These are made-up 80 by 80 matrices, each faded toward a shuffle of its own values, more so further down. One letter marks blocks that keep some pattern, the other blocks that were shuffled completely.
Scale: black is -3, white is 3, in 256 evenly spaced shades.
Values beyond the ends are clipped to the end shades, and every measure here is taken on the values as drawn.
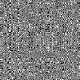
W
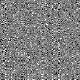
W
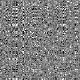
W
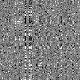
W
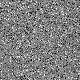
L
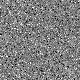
L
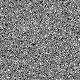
L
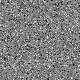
L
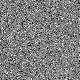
L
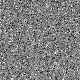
L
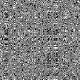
W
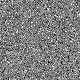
L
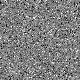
L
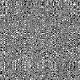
W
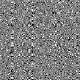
W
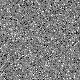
L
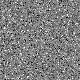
L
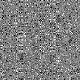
W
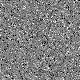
L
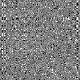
W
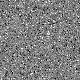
L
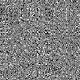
W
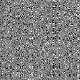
W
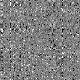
W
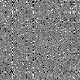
W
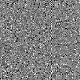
W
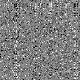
W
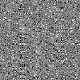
W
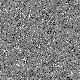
L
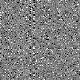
W
